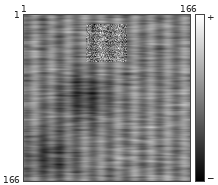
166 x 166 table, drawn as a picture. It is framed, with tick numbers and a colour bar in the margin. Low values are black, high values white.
Roughest part: top middle. Stripes: upright, repeating 10 times. Dips: two. Odd patch: rougher, in the top middle.
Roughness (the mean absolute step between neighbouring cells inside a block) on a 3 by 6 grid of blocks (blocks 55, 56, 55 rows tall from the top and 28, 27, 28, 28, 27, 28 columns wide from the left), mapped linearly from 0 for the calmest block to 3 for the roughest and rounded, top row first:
003300 / 000000 / 000000
